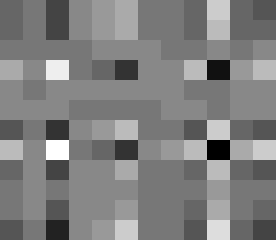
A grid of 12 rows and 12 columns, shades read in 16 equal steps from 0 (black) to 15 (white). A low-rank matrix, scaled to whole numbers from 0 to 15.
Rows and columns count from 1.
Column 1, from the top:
6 6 7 10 8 8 5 11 6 7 7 5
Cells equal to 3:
3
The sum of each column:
86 90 81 92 95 99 88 89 85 101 86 85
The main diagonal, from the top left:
6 7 7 7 8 7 7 9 6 9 7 4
